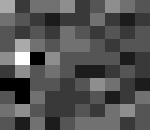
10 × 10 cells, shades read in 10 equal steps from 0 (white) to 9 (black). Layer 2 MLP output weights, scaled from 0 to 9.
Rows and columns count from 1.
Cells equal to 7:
26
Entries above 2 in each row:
10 10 10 10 9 10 10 10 10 10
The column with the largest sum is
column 9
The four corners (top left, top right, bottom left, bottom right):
3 6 6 6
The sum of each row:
52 67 63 55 56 64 67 67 57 61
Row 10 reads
6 8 5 8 6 5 5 5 7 6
